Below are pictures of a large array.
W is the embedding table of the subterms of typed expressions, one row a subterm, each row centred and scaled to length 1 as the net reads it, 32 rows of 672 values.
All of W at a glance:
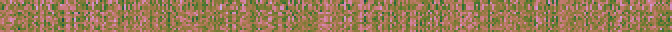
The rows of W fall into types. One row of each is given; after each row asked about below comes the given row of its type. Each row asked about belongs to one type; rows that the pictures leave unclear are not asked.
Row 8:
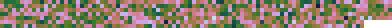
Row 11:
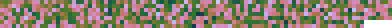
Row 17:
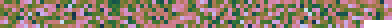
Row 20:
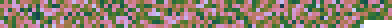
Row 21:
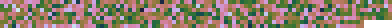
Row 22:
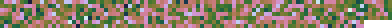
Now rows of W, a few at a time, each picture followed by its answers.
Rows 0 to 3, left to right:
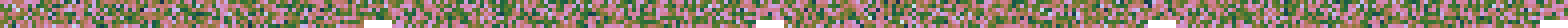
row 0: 21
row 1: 11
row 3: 11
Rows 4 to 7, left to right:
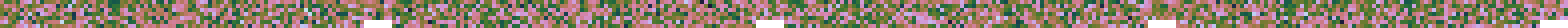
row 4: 17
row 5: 17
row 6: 8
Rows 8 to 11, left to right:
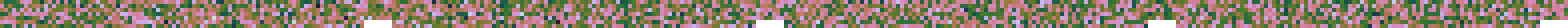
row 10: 21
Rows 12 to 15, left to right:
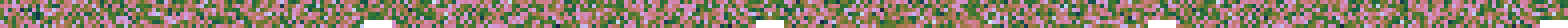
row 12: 20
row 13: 20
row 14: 21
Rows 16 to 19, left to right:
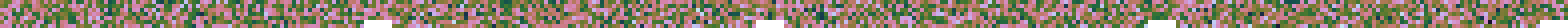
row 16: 11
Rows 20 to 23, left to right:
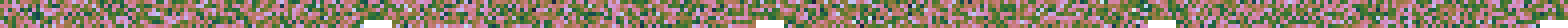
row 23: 21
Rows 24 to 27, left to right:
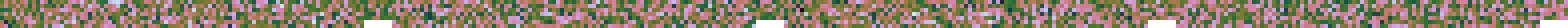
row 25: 20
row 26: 20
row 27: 11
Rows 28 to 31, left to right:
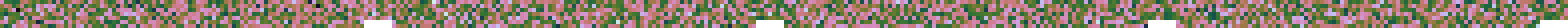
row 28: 17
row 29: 20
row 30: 21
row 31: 20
